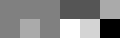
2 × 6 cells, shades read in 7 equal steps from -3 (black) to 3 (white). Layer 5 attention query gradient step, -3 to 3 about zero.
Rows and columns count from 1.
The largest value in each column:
0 1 0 3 2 1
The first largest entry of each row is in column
6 4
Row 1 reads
0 0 0 -1 -1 1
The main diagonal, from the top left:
0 1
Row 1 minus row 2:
0 -1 0 -4 -3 4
